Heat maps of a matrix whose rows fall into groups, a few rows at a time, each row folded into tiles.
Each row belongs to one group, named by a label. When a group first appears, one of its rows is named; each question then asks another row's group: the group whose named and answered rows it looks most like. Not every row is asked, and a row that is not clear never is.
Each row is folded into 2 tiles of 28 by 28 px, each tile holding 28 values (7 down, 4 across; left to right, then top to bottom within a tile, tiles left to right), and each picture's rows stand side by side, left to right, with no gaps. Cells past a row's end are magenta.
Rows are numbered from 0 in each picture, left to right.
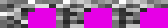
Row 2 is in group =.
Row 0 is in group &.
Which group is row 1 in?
=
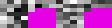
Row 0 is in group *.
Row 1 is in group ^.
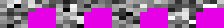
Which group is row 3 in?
&
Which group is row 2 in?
=
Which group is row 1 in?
&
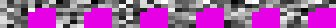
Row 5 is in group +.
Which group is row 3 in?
+
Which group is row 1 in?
^
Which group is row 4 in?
&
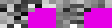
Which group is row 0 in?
*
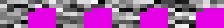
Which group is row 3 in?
+
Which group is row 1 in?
+
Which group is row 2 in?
+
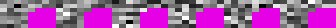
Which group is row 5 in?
+
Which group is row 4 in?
*
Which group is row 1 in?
+
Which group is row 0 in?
=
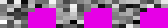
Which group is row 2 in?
=
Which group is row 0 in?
*
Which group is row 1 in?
&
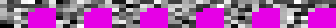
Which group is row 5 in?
^
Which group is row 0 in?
&
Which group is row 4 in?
*
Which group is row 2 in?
=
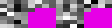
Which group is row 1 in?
&
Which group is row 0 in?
+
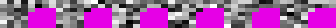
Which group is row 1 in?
+
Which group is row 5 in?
*
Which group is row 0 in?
*
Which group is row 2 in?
^
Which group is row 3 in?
&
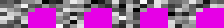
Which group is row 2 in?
&
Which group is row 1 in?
^
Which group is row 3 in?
^
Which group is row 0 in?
+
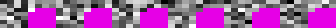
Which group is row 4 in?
=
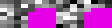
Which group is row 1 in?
&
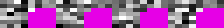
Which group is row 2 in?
&
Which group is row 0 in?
*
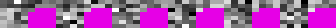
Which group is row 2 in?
=
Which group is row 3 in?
*
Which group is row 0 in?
^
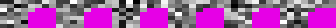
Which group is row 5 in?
+
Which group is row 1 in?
^
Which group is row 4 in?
&
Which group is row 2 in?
*
